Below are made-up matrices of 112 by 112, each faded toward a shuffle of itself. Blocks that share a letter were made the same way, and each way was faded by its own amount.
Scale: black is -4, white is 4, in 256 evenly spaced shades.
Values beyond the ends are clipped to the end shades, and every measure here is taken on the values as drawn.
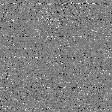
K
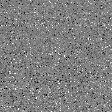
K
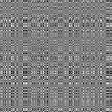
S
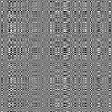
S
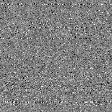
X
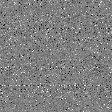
K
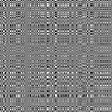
S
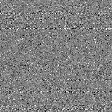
X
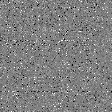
K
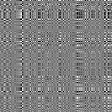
S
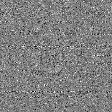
X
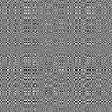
S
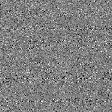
X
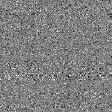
X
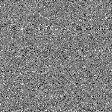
X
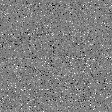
K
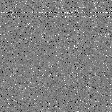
K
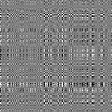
S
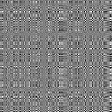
S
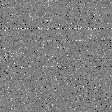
K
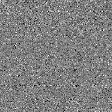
X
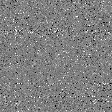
K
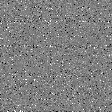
K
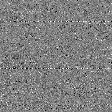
X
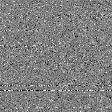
X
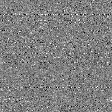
X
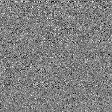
X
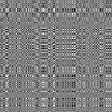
S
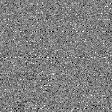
X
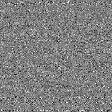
X
